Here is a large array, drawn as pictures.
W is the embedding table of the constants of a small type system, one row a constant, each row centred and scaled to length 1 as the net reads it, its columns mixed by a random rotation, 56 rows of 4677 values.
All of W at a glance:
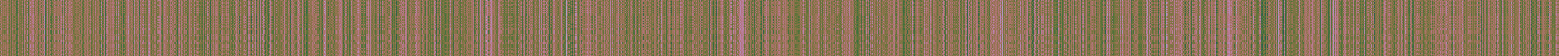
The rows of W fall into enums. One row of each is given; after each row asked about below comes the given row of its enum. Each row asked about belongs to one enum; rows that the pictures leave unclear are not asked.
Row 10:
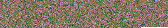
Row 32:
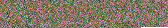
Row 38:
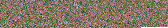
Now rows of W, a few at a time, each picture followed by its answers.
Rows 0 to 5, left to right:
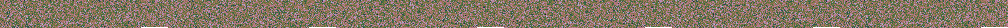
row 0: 32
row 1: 10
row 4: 10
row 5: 32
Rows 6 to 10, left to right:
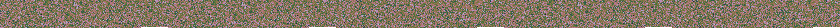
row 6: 38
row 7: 38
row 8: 10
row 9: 38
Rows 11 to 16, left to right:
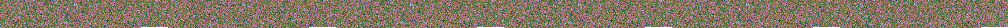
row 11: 38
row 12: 10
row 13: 38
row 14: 38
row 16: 32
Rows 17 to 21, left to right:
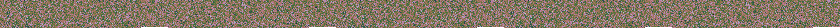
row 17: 32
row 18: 38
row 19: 32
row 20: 32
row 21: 38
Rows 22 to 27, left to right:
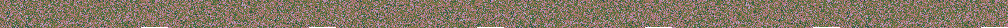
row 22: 32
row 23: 38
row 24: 10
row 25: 32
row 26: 38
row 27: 32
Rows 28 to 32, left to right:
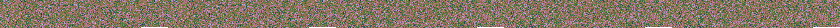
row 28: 10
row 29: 10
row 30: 32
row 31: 32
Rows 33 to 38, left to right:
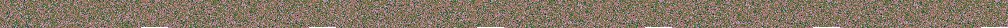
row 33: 32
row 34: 38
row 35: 10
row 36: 38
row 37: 38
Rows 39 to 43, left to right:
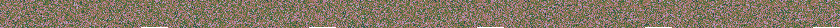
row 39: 38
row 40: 32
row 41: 32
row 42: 10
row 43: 10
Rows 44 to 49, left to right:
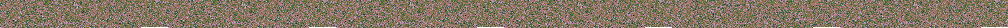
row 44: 38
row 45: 38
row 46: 38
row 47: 38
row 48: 10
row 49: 38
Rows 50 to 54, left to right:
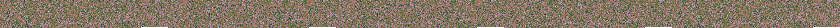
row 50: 32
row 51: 10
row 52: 10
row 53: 38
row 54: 32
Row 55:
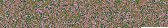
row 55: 10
